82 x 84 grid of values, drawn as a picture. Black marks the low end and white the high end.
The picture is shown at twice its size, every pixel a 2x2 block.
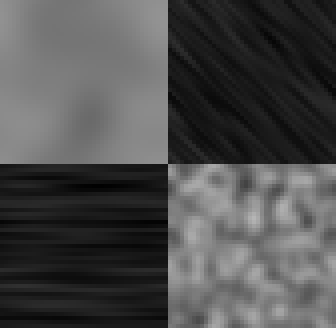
It is made of 2 by 2 panels. Panel 1,1: middling, smooth, faint in contrast. Panel 1,2: very low, slanting down to the right, faint in contrast. Panel 2,1: very low, streaked across, faint in contrast. Panel 2,2: middling, blotchy.
